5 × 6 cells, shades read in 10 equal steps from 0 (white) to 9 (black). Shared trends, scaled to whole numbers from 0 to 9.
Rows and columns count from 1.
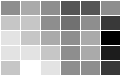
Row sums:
27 24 22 19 18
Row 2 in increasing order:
2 2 4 4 5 7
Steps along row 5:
down up up same up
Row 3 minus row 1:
-3 -1 -1 -2 -3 5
